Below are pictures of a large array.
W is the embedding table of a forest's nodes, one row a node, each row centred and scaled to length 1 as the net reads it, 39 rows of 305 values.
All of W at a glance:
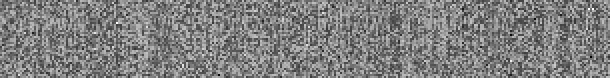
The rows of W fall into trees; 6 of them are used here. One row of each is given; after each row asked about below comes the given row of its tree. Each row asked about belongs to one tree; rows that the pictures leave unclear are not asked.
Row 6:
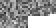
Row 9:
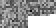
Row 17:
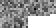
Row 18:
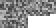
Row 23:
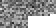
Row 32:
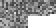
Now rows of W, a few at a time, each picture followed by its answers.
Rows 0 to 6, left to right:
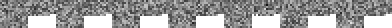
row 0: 17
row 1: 23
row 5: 18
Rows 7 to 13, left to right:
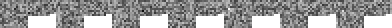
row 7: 6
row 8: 18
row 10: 9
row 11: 9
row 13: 6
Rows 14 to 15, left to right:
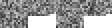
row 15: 17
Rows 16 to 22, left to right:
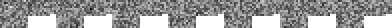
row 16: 23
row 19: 6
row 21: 18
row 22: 6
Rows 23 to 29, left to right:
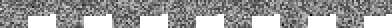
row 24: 23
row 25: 6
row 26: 9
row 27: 23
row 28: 18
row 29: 18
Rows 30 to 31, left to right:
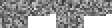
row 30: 6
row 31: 17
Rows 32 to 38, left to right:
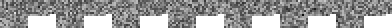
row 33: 32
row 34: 9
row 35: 17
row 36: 32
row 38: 6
